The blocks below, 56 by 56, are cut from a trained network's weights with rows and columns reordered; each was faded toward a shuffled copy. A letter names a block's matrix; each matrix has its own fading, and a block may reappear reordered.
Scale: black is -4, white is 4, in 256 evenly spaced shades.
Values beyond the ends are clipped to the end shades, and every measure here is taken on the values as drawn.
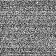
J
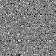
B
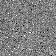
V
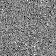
V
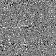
B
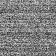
J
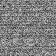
J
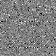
B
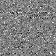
B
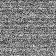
J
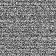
J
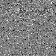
B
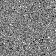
V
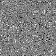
B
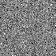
V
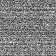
J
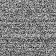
J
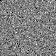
V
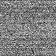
J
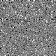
B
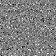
B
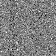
V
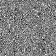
V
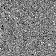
V
